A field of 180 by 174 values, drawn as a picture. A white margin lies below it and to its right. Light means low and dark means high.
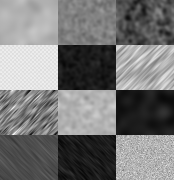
The table splits into 4 rows of 3 panels. Panel 1,1: low, smooth, faint in contrast. Panel 1,2: middling, blotchy, faint in contrast. Panel 1,3: high, blotchy. Panel 2,1: very low, checkered, faint in contrast. Panel 2,2: very high, blotchy, faint in contrast. Panel 2,3: low, slanting up to the right. Panel 3,1: middling, slanting up to the right, strong in contrast. Panel 3,2: low, blotchy, faint in contrast. Panel 3,3: very high, smooth, faint in contrast. Panel 4,1: high, slanting down to the right, faint in contrast. Panel 4,2: very high, slanting down to the right, faint in contrast. Panel 4,3: low, fine-grained.
